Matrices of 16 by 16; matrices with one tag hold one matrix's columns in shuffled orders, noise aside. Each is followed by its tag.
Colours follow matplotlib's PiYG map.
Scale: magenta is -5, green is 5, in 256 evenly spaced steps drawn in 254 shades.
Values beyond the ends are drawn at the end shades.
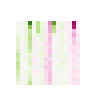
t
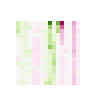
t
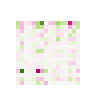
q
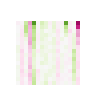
t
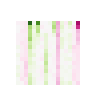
t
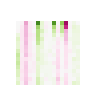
t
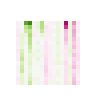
t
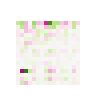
q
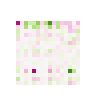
q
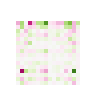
q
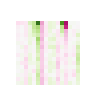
t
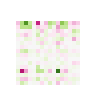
q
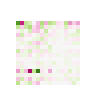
q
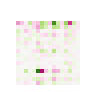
q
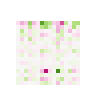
q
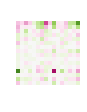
q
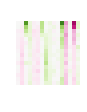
t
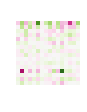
q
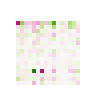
q
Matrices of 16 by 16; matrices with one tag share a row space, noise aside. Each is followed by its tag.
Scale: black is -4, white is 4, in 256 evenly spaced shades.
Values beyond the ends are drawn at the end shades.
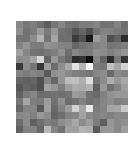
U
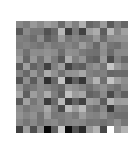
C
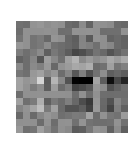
U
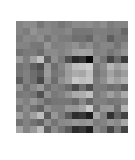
U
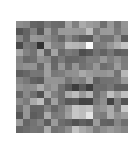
U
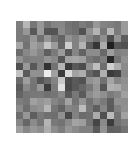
C
